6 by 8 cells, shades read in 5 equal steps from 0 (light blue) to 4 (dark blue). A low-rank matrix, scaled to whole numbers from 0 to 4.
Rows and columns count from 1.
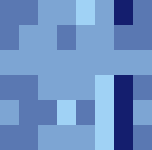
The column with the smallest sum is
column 6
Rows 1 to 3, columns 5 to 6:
0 1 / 1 1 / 1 1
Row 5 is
1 2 2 0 2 0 4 1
